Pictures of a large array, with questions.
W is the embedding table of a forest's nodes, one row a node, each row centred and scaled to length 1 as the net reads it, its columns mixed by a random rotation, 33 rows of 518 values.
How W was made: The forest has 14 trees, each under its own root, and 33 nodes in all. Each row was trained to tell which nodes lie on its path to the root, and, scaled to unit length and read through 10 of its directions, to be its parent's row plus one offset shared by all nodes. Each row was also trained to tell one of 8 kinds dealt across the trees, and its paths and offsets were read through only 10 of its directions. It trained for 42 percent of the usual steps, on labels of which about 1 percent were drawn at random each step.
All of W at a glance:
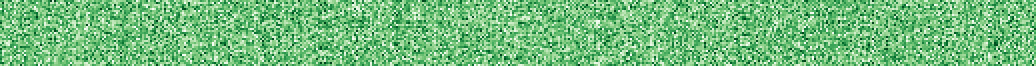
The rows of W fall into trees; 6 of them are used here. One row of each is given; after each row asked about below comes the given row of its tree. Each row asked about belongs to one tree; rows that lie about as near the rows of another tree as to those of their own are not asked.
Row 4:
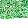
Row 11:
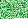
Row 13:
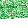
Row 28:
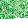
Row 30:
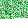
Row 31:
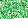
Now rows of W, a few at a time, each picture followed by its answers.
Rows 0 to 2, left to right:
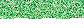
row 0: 11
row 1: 13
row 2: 31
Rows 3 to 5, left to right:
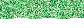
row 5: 11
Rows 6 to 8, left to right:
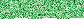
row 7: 11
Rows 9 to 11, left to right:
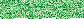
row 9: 30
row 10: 13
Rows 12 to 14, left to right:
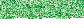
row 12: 30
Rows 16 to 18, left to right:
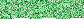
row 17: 30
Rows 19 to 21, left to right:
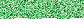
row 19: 11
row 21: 13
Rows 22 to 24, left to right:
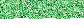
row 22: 13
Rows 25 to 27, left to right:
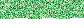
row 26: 30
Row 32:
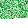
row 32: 13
